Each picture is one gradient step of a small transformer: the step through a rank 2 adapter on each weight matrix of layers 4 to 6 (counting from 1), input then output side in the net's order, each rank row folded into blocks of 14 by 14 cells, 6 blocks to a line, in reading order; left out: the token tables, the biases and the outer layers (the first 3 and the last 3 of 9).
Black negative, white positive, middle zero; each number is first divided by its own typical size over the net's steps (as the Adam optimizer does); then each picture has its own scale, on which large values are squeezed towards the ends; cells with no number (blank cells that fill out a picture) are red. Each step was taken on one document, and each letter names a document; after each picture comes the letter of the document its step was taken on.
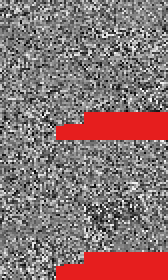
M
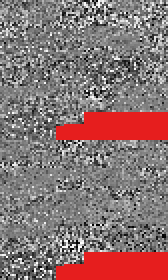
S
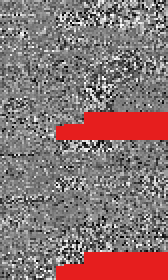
S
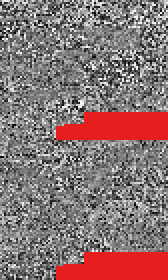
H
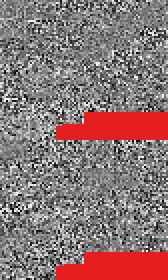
M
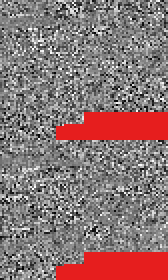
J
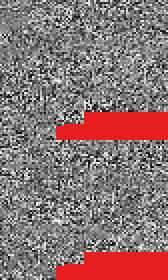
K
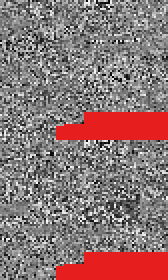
K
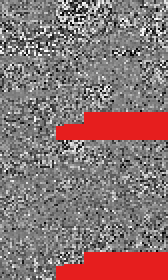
S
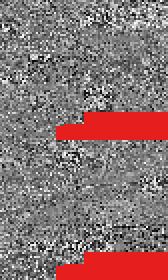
S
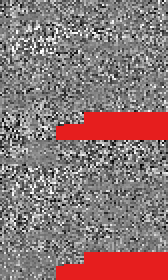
J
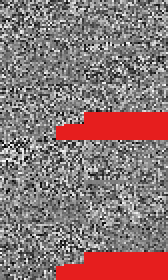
H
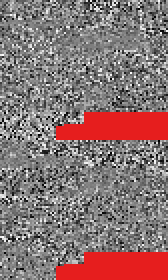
J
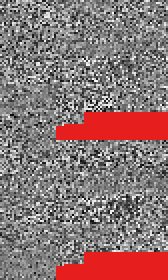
K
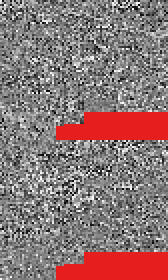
J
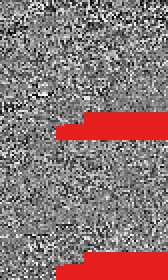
H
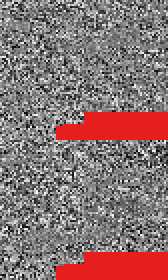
K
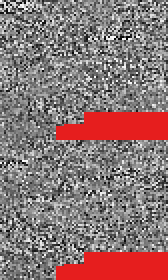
H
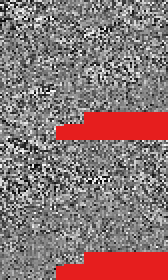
H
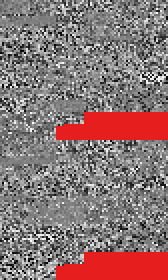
H
